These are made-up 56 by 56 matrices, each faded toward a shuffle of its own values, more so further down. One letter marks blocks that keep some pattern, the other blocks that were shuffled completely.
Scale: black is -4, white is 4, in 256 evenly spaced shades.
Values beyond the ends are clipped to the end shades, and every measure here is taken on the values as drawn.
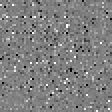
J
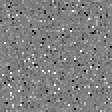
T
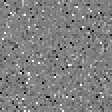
T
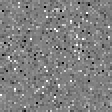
T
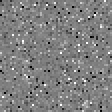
T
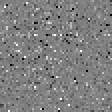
J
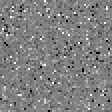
T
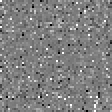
J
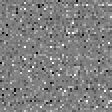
J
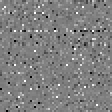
J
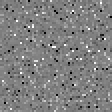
T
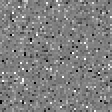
T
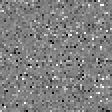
J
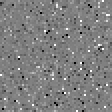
T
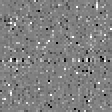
J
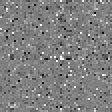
J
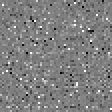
J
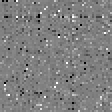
J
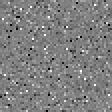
T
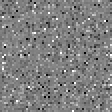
J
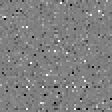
J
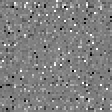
J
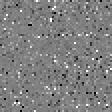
J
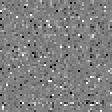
J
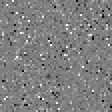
T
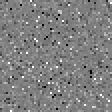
T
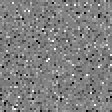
T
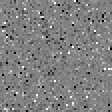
T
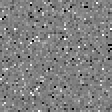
T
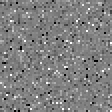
T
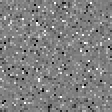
T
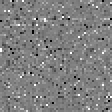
J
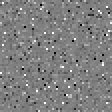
T
